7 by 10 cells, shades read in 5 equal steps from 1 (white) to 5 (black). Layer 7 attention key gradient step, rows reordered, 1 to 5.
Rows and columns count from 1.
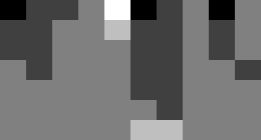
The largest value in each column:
5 4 4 3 3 5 4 3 5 4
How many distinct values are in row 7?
2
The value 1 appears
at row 1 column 5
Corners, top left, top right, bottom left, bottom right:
5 3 3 3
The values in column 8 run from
3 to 3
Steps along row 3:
same down same same up same down up down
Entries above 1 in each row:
9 10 10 10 10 10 10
